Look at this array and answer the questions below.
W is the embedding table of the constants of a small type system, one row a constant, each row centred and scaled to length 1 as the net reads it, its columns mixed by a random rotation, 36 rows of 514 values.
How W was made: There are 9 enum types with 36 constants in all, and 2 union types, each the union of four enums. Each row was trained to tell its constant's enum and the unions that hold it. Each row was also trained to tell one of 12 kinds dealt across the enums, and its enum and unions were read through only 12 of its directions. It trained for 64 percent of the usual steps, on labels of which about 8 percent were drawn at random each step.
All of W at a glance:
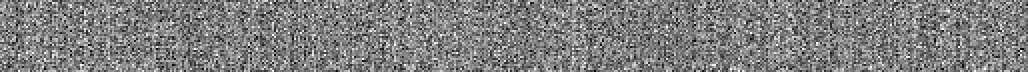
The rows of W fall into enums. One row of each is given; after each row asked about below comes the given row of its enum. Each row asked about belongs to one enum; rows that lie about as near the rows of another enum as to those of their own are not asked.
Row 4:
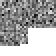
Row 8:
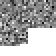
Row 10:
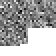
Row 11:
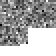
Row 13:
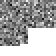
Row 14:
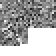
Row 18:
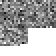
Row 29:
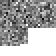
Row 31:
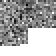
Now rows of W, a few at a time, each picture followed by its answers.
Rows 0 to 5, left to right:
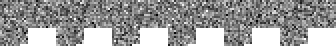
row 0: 18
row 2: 13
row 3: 31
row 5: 10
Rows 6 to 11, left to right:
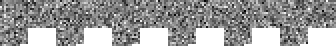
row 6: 8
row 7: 14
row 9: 18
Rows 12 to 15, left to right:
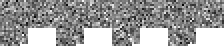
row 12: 4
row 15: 8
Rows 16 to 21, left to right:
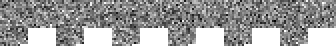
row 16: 31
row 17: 11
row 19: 14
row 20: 4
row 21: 29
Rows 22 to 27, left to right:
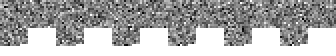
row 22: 10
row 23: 8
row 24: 31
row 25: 14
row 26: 13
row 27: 14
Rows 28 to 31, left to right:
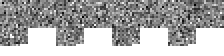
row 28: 4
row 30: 11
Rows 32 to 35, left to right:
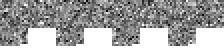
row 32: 18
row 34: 18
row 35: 4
